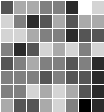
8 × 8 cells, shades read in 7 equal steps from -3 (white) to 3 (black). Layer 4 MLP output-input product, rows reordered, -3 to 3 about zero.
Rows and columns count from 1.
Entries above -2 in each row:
6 7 6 5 8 8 6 7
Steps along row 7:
same down up down up up up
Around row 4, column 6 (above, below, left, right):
2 1 -1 0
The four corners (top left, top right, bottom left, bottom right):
1 -2 -1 2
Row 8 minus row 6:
-1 1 1 -2 -2 -1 2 0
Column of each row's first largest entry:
6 3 6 2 8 8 8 7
